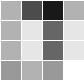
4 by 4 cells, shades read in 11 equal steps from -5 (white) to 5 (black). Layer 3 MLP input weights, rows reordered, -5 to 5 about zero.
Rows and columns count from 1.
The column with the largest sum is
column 3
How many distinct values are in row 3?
3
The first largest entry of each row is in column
3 3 3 1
